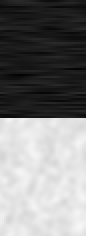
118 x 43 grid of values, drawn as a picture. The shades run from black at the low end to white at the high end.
The table splits into 2 rows of 1 panel. Panel 1,1: very low, streaked across, faint in contrast. Panel 2,1: very high, blotchy, faint in contrast.
